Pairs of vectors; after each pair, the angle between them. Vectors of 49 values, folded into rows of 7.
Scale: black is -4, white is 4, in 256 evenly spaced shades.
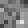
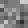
nearly opposite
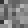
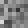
nearly opposite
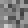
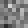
nearly opposite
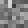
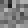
nearly opposite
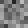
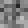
orthogonal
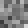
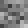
orthogonal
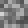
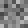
partly opposed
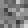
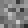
nearly opposite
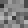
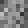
partly aligned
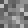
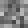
orthogonal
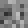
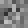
partly aligned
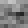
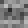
partly aligned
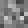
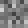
orthogonal
